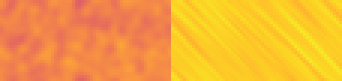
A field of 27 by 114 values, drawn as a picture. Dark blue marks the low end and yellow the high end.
It is made of 1 by 2 panels. Panel 1,1: high, blotchy, faint in contrast. Panel 1,2: very high, slanting down to the right, faint in contrast.
